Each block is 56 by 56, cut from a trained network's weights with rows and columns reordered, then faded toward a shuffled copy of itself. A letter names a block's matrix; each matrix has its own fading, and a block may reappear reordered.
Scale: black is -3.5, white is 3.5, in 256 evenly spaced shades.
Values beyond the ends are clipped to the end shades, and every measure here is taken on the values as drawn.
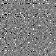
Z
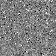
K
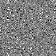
Z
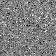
K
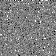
K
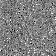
K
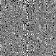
Z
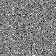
K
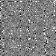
Z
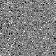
Z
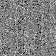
K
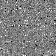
K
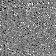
K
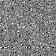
K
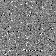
K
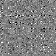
Z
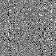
Z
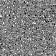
K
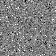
K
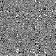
Z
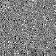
Z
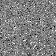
K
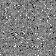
K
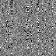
Z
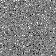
K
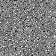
K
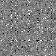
Z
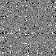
Z
